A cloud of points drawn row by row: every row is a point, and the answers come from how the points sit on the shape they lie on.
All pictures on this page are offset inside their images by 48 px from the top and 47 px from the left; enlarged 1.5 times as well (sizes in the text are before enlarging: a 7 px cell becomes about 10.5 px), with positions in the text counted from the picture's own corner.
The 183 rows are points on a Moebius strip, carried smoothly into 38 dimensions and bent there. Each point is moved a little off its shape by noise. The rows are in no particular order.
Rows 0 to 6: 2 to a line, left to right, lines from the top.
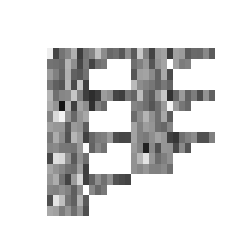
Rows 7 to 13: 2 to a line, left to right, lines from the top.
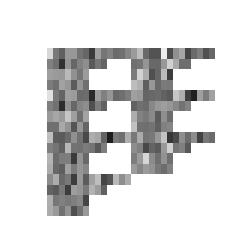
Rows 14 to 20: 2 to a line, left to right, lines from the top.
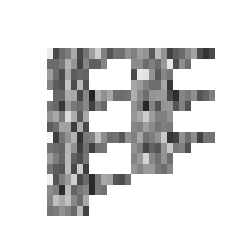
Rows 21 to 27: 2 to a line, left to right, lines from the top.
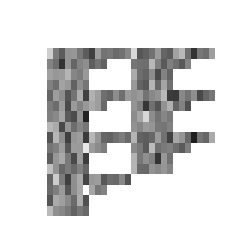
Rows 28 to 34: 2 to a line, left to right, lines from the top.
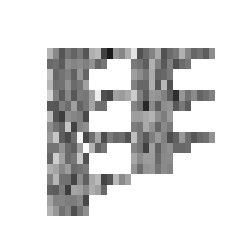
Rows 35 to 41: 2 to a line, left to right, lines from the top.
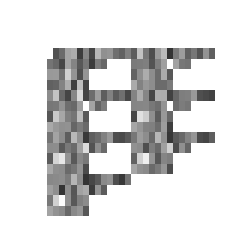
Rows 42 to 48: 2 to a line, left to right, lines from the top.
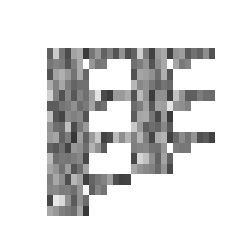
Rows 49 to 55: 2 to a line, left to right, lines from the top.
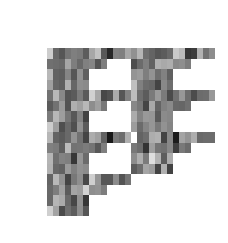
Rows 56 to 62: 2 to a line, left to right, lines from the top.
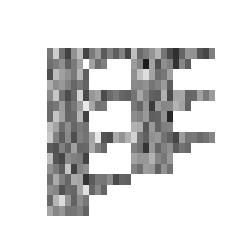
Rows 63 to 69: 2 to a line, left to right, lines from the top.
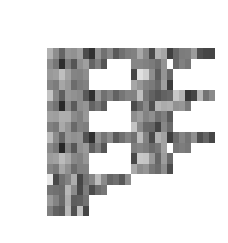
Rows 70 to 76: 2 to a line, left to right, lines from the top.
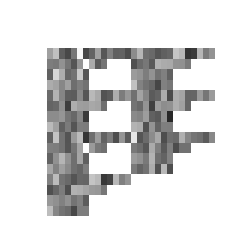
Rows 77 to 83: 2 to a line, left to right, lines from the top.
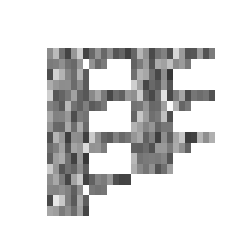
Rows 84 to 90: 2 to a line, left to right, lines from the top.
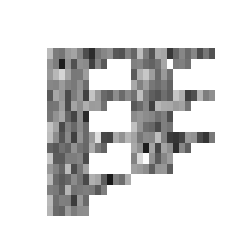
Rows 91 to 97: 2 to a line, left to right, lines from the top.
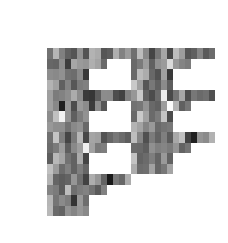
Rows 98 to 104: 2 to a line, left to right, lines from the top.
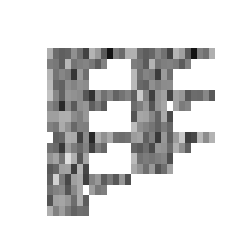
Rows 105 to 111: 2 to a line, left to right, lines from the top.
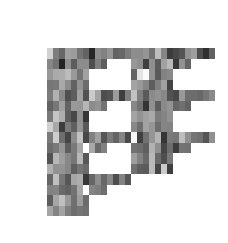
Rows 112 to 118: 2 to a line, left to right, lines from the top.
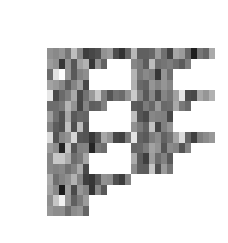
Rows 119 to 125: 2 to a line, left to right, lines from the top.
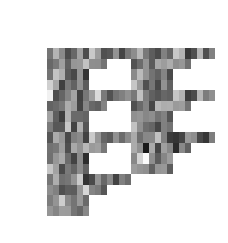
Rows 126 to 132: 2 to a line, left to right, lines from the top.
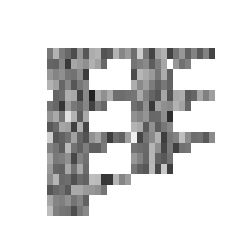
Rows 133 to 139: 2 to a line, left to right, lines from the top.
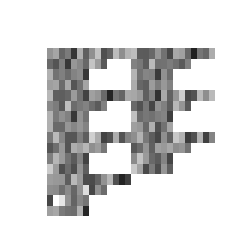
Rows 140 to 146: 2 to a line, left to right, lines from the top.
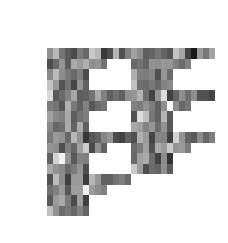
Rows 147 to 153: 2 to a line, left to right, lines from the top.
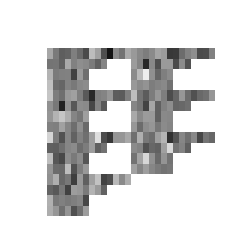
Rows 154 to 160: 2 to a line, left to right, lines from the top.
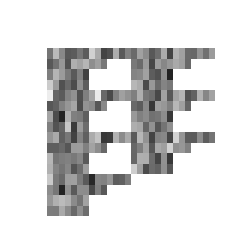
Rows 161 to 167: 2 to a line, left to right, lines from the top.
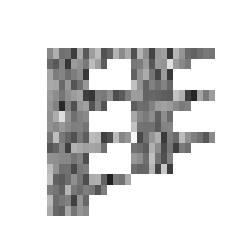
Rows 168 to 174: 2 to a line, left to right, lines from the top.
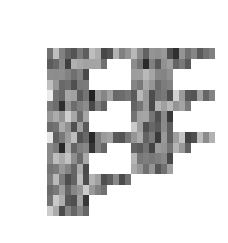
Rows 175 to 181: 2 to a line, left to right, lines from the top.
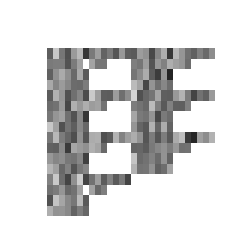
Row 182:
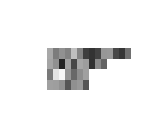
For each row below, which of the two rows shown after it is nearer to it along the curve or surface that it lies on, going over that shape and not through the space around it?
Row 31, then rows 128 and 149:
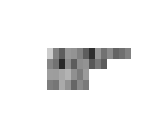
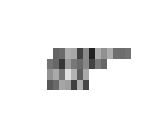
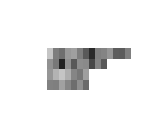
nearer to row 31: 149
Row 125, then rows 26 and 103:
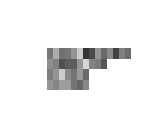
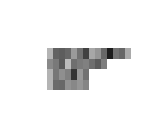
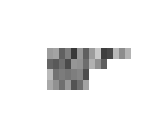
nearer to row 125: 26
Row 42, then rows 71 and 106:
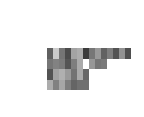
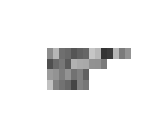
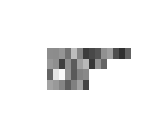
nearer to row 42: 106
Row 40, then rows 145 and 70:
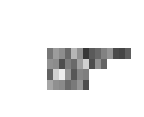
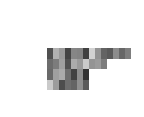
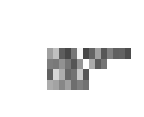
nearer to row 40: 70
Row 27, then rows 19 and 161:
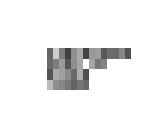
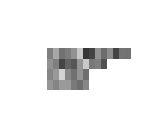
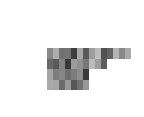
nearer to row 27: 19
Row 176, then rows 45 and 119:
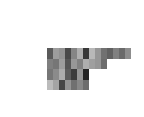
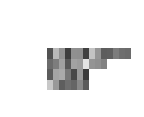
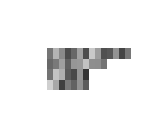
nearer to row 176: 45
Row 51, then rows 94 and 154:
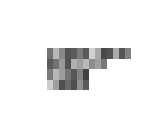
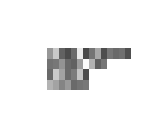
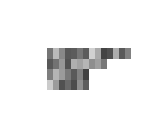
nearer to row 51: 154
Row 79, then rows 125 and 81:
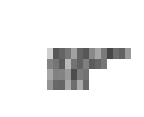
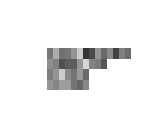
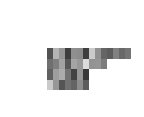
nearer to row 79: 125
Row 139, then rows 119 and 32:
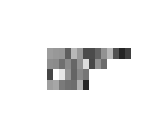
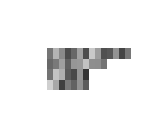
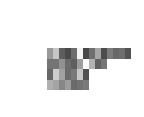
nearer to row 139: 32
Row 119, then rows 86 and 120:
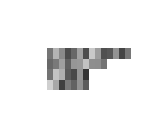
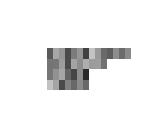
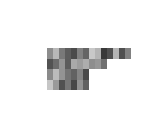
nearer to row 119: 120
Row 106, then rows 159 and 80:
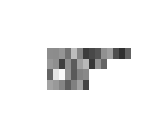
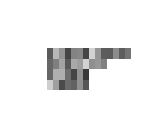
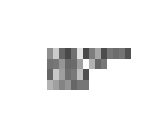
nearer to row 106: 80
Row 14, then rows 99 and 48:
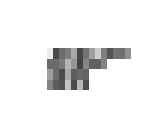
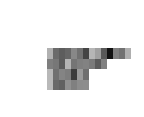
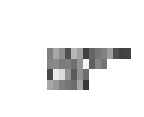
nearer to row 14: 99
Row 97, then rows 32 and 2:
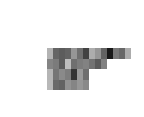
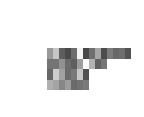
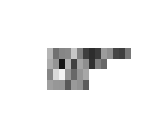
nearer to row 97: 2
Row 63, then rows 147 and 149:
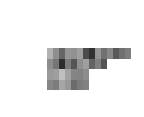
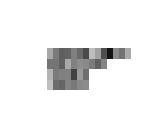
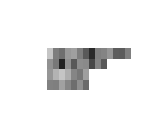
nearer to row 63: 149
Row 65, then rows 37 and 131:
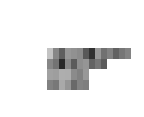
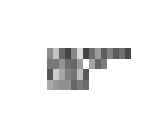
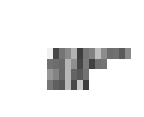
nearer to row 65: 131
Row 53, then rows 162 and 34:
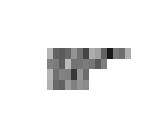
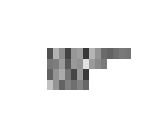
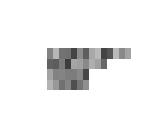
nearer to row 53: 34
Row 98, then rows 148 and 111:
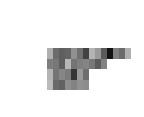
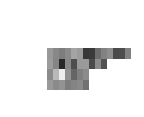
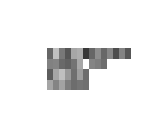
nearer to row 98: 148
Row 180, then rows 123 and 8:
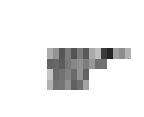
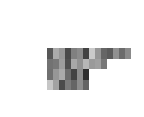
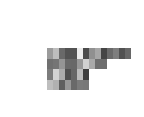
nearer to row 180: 123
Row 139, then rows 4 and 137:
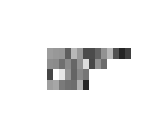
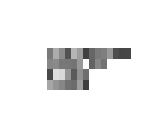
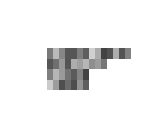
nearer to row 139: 4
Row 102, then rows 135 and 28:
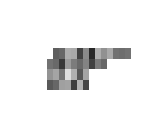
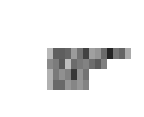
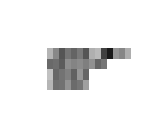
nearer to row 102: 135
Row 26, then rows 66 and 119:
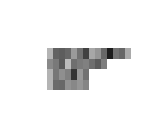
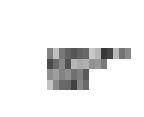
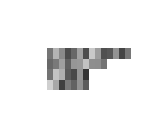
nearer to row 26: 66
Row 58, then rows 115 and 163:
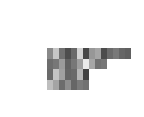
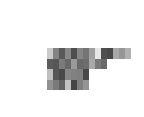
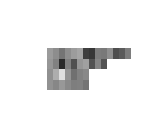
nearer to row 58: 163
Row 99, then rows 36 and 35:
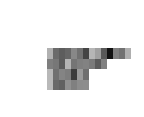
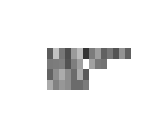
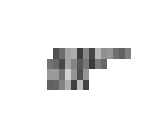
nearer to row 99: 35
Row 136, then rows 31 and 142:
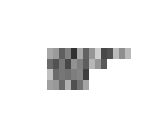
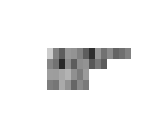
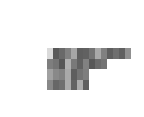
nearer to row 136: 142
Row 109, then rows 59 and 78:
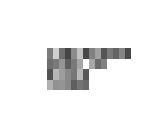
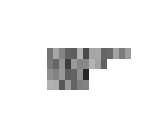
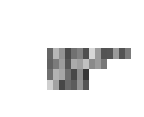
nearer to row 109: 78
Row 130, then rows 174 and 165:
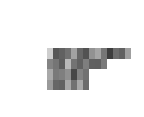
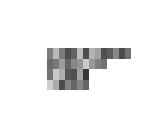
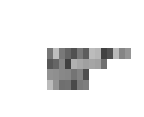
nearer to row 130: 165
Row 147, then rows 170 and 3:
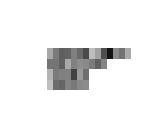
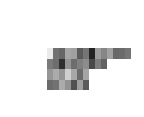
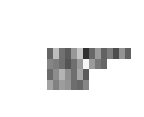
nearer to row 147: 170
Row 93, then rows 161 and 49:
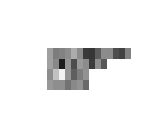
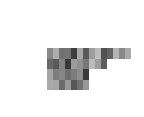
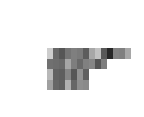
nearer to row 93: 49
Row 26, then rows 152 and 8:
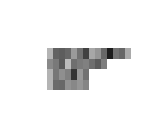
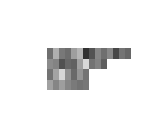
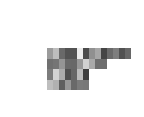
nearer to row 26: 152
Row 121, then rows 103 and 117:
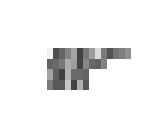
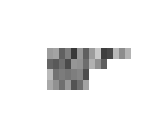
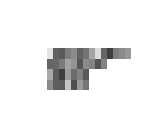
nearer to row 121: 117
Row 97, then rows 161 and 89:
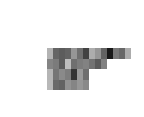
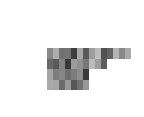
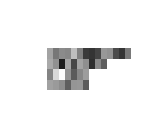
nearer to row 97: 161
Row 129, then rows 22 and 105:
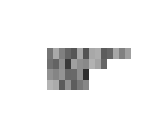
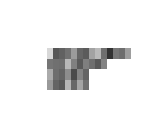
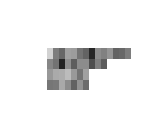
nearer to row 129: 22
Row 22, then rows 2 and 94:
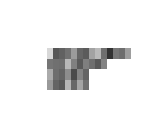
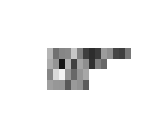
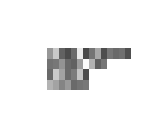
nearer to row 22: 2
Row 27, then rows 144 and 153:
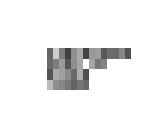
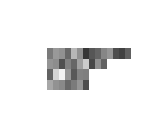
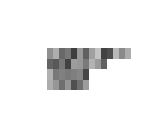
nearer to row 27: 144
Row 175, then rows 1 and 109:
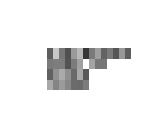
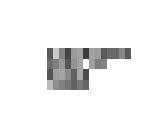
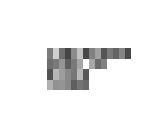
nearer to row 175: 1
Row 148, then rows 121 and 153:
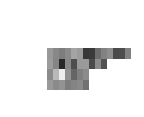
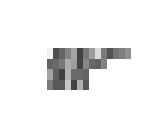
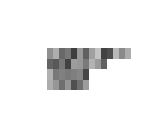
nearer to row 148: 121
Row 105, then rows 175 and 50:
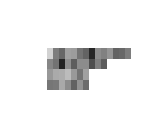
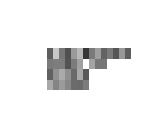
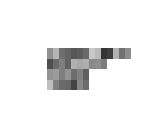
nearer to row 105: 175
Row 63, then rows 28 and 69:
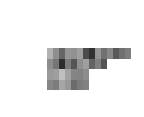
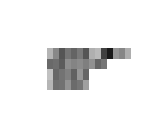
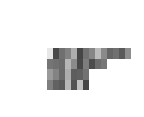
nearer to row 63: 69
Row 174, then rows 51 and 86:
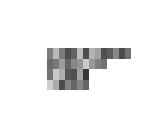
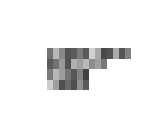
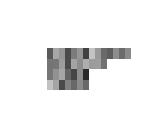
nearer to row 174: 51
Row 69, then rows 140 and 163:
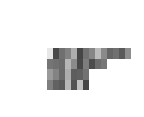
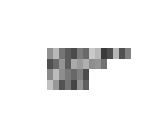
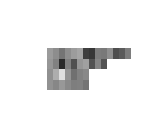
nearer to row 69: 163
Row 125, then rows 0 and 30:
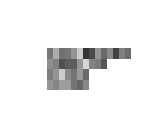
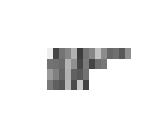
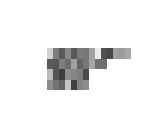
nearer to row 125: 0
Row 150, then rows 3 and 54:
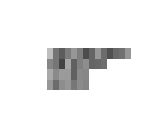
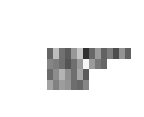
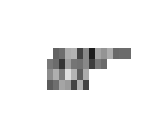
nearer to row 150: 54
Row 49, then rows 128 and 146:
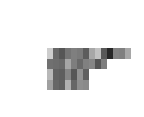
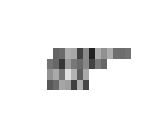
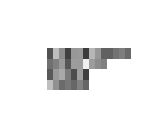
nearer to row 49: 128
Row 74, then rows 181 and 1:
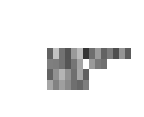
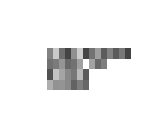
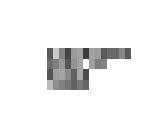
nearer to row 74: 1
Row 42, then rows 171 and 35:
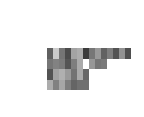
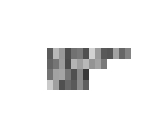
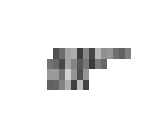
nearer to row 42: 171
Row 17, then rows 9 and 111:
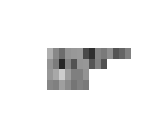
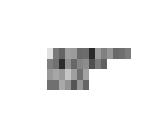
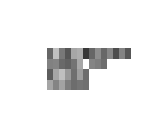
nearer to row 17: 9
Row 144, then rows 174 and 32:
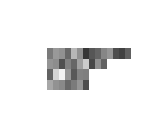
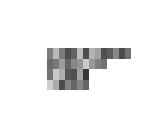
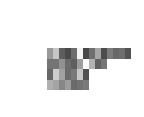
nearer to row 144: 32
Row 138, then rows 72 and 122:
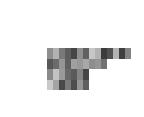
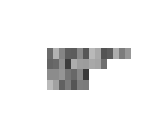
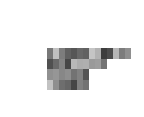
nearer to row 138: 122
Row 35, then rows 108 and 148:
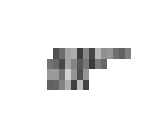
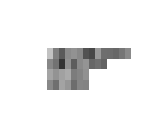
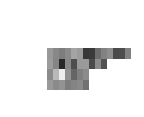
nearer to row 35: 108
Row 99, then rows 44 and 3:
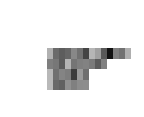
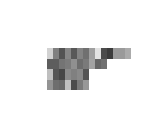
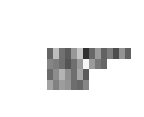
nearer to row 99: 44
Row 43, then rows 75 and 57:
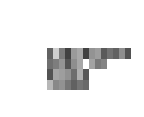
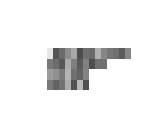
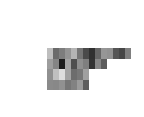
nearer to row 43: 57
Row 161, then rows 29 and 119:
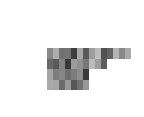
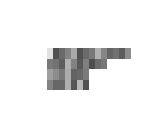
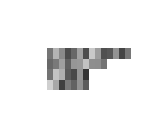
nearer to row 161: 119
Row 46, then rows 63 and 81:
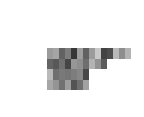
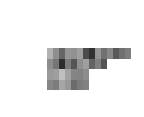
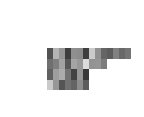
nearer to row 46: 81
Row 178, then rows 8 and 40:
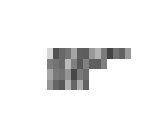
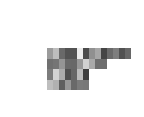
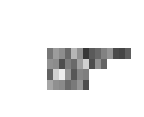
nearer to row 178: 40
